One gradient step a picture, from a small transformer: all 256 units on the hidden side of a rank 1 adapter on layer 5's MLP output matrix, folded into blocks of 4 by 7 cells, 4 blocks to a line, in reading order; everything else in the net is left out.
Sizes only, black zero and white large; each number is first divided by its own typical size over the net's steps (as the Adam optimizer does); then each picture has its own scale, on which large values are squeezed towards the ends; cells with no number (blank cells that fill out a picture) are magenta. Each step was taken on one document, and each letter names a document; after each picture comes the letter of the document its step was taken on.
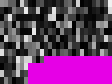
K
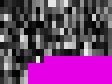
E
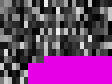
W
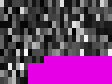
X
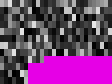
K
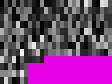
X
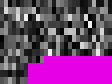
W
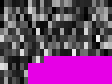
E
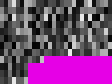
X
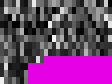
E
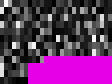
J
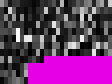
X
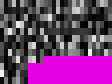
K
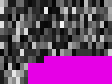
X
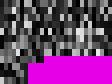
W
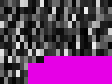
K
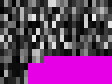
E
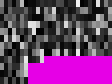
K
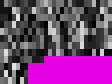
W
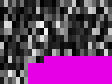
K
